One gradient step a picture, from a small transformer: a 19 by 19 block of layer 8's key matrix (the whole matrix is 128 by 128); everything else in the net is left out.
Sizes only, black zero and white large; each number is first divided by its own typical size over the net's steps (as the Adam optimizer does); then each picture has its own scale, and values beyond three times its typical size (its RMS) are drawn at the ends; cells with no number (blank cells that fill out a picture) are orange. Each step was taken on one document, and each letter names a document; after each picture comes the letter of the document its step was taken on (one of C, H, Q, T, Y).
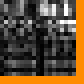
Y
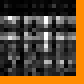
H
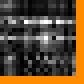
H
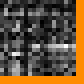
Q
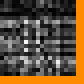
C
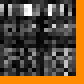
Y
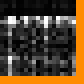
H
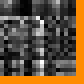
C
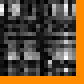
Y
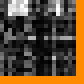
Y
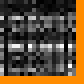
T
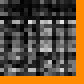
T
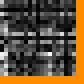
T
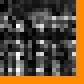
Q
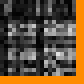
Y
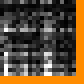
T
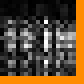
H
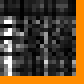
H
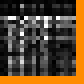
H
